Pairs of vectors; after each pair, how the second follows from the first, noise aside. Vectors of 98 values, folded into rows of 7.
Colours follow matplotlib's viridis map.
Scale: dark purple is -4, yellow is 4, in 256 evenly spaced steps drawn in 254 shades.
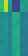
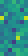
shuffled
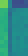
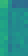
shrunk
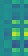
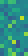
shuffled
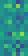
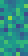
shuffled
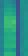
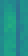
shrunk
